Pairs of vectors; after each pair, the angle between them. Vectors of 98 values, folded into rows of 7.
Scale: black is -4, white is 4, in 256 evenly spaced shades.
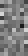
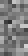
partly opposed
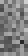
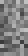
nearly parallel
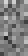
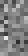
partly opposed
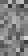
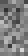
orthogonal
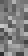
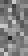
partly aligned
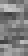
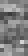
nearly parallel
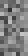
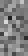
partly opposed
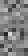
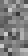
nearly opposite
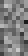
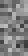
partly aligned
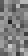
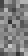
nearly parallel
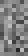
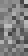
partly aligned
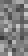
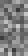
nearly parallel
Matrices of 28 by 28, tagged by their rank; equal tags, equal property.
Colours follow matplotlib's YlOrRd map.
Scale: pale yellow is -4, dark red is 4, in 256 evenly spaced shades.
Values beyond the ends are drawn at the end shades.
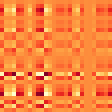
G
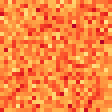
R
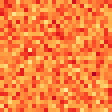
R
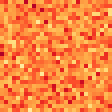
R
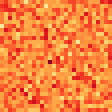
R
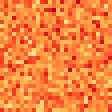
R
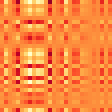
G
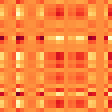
G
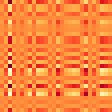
G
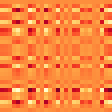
G
